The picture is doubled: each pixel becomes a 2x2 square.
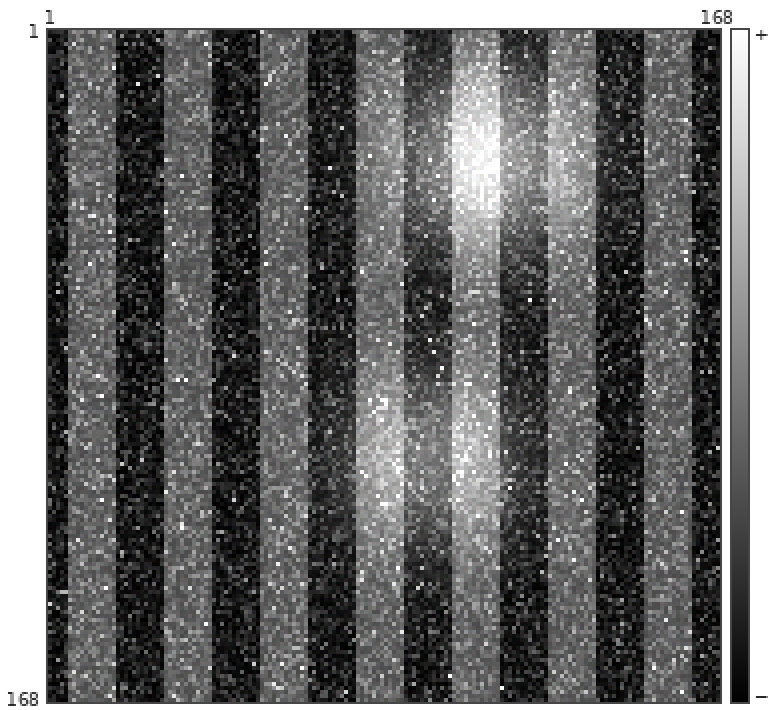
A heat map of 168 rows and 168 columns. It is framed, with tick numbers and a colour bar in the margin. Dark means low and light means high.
There are two bumps. Stripes running up and down repeat 7 times from left to right. On average the colour sits 30% of the way up the scale.
